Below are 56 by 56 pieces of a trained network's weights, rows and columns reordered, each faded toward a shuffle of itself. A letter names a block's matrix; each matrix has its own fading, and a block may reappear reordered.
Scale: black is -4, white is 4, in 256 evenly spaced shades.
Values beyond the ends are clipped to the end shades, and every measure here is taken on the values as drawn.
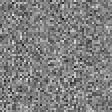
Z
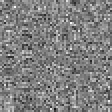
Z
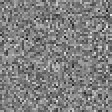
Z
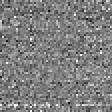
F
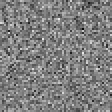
Z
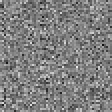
Z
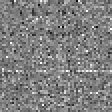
F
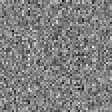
Z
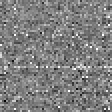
F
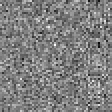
Z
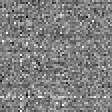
F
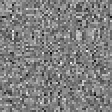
Z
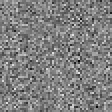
Z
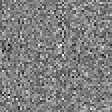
Z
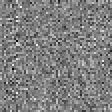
Z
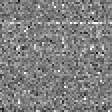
F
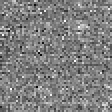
F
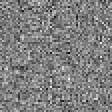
Z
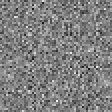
Z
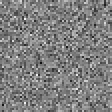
Z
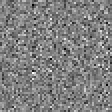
Z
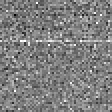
F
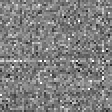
F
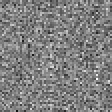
Z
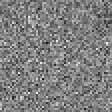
Z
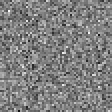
Z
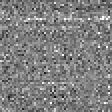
F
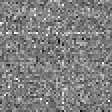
F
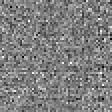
F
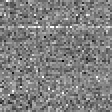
F
